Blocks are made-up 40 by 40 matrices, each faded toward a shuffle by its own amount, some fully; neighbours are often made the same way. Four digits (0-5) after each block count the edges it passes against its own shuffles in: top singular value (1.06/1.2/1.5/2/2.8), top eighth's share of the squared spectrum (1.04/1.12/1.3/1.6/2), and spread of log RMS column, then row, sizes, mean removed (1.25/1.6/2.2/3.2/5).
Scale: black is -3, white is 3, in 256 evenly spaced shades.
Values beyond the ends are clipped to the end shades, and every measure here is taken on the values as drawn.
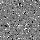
1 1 0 0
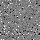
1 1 0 0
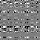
4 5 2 4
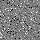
0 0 0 0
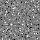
0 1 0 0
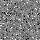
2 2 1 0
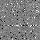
2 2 0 1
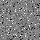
1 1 0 0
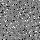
0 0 0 0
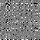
3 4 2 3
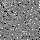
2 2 0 1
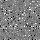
2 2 0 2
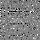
3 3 1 2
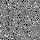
1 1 0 0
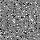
1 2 0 0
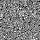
2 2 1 0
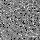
2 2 0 0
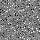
2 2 0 0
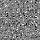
3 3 1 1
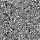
1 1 1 0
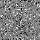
1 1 2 0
